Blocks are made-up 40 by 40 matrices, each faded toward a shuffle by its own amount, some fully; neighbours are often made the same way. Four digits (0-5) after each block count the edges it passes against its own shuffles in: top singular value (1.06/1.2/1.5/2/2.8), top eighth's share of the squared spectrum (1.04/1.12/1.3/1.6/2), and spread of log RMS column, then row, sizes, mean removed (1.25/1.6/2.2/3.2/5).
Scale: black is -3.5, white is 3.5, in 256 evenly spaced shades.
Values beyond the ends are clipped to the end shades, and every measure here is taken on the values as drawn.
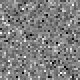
0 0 0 0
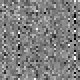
2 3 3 0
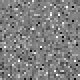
0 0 0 0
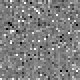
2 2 1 0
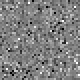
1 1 0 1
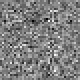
3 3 1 2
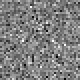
2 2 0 0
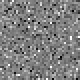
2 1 0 0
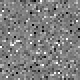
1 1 0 0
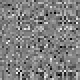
4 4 2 2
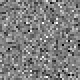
0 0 0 0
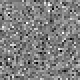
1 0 0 0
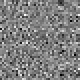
3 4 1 2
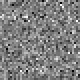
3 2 0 1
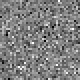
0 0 0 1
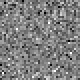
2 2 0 0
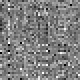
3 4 2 1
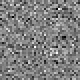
3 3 1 2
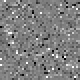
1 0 0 0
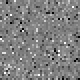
2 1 0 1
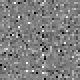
2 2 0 0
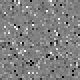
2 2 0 0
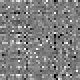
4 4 2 2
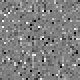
2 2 0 1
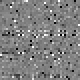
3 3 0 1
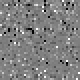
3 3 0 1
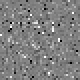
2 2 0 0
